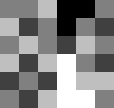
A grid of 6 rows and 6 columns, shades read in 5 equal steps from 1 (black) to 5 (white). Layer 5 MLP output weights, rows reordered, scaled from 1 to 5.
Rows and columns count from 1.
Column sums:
19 16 20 19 20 17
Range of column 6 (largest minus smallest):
2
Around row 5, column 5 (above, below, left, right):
3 5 5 4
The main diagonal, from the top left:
3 2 3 5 4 3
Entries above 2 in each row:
4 3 5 4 4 5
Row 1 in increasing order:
1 1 3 3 3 4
